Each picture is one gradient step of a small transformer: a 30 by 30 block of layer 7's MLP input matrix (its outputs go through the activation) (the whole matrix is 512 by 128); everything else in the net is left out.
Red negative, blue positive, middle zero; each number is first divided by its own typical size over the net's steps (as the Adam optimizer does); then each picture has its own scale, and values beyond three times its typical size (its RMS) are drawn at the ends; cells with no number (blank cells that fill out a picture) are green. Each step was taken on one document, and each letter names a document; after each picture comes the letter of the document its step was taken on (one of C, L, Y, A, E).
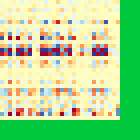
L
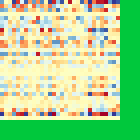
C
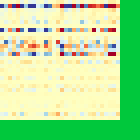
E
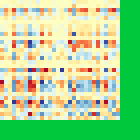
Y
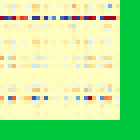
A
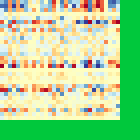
C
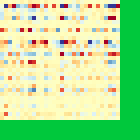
E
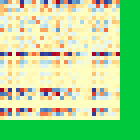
L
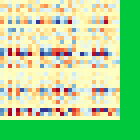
L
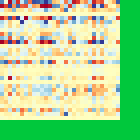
C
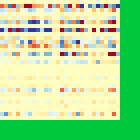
E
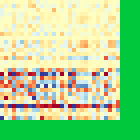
Y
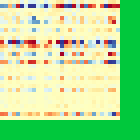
E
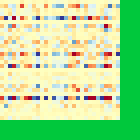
A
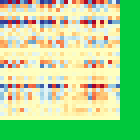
C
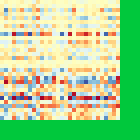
Y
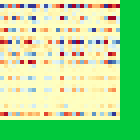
E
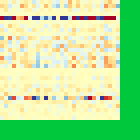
A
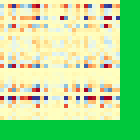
A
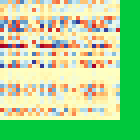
C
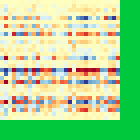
Y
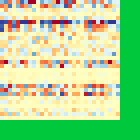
C
